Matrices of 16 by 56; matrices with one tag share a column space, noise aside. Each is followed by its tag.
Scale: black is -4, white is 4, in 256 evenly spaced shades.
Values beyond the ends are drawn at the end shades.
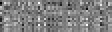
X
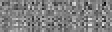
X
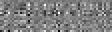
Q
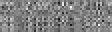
X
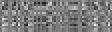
X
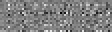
Q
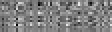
X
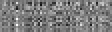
X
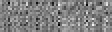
X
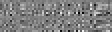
Q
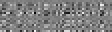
Q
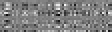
Q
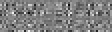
Q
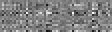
Q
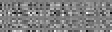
Q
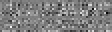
Q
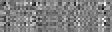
X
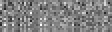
X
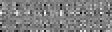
Q
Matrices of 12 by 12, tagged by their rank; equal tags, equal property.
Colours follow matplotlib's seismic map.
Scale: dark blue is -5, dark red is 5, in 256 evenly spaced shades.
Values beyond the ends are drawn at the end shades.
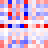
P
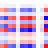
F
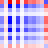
F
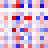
P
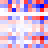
P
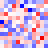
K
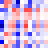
P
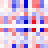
P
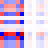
F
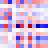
P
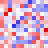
K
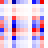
F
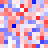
K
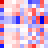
P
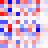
P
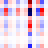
F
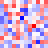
K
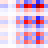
F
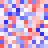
K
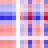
F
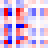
P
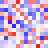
K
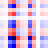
F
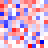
K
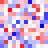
K
